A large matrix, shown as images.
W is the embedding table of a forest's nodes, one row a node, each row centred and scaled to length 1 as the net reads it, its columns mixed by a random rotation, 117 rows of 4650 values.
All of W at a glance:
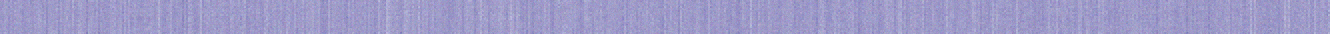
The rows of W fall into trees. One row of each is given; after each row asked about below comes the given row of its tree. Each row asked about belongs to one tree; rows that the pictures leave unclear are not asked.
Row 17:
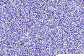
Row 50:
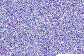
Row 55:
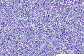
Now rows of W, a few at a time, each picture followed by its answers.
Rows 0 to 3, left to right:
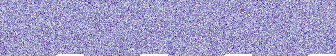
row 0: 50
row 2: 50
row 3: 17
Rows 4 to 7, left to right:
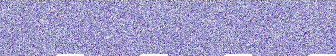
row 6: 17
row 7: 17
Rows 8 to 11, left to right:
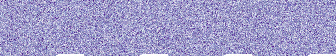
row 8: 17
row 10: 55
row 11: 55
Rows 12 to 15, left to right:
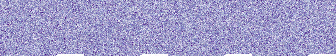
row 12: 50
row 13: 17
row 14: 50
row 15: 17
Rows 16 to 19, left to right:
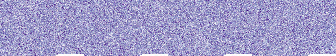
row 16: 55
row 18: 50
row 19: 50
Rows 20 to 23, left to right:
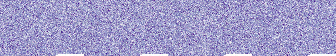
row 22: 50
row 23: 17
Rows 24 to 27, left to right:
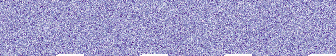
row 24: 17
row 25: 17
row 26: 17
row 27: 17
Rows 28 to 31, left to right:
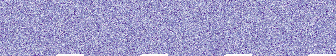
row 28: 55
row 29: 50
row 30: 50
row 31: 55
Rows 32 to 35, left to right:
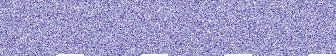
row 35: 55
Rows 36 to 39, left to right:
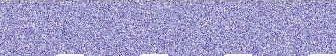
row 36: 55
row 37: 17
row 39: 50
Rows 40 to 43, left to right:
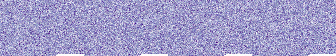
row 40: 55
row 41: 50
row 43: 50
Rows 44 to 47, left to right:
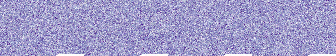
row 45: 50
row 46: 50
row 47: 50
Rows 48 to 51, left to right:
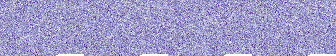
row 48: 17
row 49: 17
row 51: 17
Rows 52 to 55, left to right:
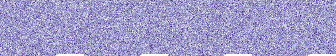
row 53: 55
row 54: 55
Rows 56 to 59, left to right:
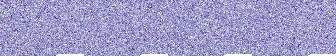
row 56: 17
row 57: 50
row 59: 17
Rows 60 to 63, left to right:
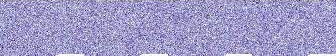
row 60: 17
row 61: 50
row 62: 17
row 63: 17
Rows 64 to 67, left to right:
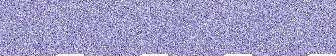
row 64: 17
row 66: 17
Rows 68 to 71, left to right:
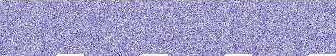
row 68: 50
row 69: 17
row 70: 55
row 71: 50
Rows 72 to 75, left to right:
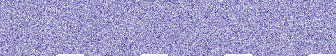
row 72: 17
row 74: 17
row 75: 50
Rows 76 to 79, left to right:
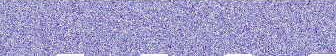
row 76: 50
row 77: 17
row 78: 17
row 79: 55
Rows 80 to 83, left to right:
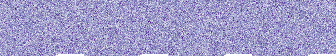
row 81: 55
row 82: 50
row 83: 17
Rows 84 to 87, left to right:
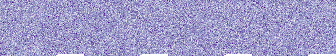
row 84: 50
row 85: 17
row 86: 17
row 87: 17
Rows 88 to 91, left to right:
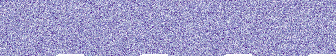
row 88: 17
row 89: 17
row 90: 50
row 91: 55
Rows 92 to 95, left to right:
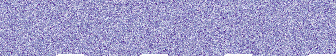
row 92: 17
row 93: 55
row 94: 17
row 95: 50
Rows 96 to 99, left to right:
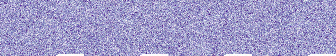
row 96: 17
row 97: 17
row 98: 50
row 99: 17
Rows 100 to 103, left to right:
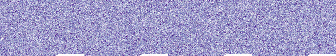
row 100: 50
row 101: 50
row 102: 17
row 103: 55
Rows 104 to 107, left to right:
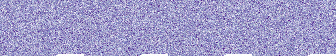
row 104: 50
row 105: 50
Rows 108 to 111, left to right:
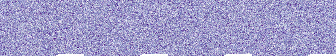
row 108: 50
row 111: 55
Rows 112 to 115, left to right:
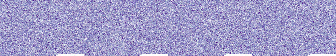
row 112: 17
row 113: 50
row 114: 17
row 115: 17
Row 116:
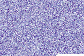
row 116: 50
